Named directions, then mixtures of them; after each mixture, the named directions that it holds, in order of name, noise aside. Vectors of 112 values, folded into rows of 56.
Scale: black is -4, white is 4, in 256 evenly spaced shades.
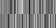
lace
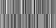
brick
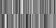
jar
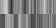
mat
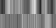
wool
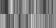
mat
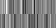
brick, mat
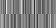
brick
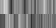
mat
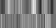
wool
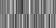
lace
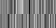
lace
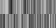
lace, mat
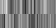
brick, mat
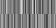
brick, lace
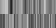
lace, mat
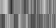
mat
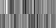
brick, mat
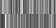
jar, mat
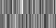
jar, lace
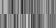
jar, mat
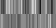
brick, wool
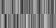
jar, wool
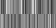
brick, wool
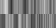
mat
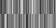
jar, wool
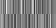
brick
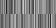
brick, lace
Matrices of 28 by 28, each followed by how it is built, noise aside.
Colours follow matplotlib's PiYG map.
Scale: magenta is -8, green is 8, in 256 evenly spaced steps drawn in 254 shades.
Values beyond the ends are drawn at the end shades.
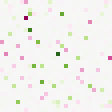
sparse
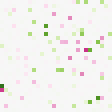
sparse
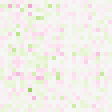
low rank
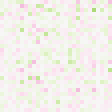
low rank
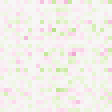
low rank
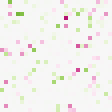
sparse
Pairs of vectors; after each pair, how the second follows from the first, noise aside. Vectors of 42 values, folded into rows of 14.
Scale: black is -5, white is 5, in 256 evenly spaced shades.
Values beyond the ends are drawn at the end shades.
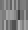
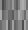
shuffled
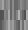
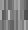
reversed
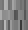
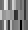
scaled up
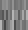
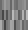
copied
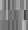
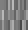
shuffled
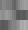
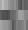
reversed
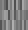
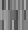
shuffled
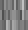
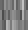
copied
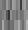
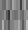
copied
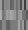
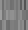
shrunk
